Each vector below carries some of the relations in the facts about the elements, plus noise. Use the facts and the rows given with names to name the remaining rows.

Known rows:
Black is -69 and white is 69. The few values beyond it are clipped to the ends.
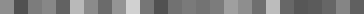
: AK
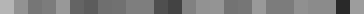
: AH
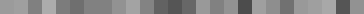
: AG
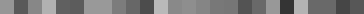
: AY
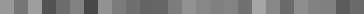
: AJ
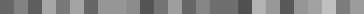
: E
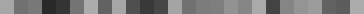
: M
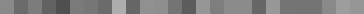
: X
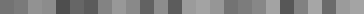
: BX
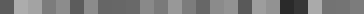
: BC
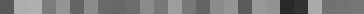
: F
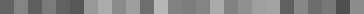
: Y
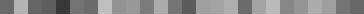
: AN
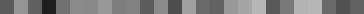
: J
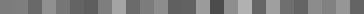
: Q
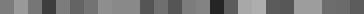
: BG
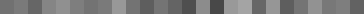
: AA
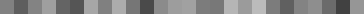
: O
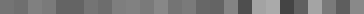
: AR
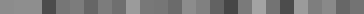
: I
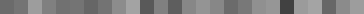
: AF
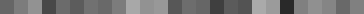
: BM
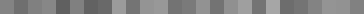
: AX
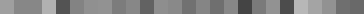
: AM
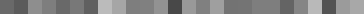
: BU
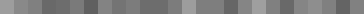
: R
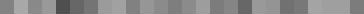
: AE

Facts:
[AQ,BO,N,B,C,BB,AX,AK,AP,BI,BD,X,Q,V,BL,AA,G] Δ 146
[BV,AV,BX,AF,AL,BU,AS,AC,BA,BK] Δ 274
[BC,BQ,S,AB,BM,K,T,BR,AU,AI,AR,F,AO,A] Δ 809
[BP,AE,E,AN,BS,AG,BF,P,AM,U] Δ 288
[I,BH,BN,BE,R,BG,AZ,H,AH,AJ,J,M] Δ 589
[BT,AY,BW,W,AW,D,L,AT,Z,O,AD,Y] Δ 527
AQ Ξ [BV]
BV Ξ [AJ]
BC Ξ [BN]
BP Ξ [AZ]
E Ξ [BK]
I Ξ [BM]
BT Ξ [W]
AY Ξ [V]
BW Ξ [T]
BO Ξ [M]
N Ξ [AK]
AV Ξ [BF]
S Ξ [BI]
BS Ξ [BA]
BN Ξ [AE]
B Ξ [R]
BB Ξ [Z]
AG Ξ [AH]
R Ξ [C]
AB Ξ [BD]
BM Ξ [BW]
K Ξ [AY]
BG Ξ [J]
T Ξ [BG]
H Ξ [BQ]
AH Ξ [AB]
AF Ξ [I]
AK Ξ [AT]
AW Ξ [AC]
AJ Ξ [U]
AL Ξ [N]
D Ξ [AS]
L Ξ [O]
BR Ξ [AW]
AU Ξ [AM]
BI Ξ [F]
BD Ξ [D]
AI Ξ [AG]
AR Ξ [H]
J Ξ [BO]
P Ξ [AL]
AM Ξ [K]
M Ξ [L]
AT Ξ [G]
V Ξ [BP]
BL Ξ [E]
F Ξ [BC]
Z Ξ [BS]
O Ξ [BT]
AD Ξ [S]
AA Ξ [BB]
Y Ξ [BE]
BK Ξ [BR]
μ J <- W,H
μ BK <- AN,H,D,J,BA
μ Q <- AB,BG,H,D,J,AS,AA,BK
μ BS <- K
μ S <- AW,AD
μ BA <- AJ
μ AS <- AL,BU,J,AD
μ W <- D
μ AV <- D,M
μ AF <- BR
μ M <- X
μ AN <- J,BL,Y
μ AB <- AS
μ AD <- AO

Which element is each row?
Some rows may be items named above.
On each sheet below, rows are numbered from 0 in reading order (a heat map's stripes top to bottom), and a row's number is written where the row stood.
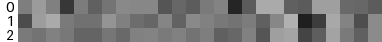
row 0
BG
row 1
S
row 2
AR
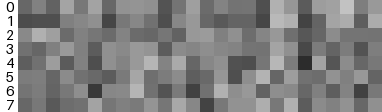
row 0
E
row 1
BR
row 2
BN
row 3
Z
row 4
BW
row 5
Q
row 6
D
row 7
BL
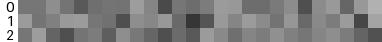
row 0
AV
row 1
BD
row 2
H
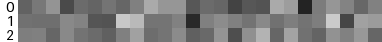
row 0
BM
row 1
AS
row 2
Q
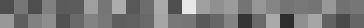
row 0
W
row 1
K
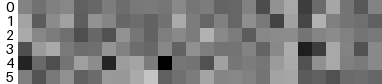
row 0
AU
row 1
V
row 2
AZ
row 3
S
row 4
BK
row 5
AT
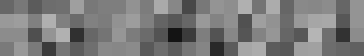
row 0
BL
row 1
AG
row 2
AB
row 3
BG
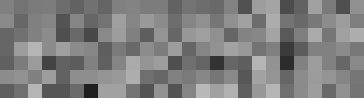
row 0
AI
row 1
G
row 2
AC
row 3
BI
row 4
T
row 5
P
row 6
BA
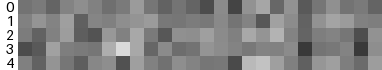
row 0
AA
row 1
BS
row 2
BT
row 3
AD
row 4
BO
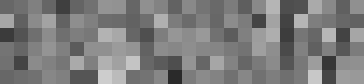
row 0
AO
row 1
V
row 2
AW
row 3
Z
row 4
AL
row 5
AS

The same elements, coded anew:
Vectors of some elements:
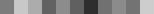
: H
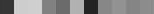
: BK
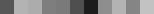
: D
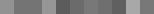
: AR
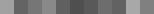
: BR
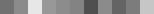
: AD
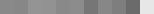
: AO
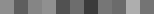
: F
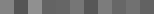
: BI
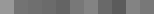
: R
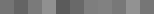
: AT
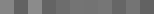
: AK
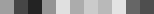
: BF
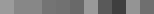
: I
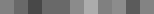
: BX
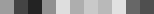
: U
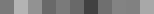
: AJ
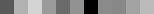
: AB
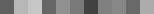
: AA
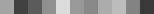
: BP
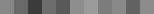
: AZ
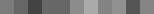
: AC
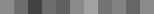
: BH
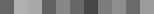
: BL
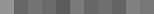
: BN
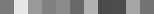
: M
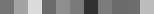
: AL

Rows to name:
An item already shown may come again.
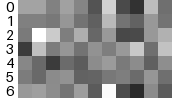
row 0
T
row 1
BT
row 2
J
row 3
W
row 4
AZ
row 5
Z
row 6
BO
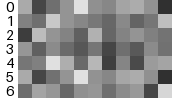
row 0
E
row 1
AW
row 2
AV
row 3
AH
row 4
S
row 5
E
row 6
BU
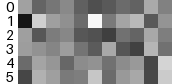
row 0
BR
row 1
Q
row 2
K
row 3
BM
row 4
BU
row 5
AS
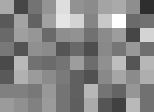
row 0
E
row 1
AN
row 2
BU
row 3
AY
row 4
BA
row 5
Y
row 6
BT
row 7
BM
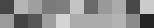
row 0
AS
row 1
BS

